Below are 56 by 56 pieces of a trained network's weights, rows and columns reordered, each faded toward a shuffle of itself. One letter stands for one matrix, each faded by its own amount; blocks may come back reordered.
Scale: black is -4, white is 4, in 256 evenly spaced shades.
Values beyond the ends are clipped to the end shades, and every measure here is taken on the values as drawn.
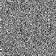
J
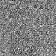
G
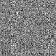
G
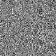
G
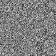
J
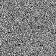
J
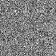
G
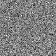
J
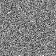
J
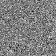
J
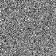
J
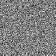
J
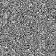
G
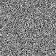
J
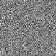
G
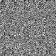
G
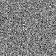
J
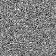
J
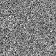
J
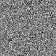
J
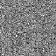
G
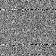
G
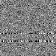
G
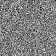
J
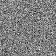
J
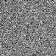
J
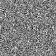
J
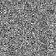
G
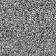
G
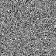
J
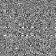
G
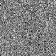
J
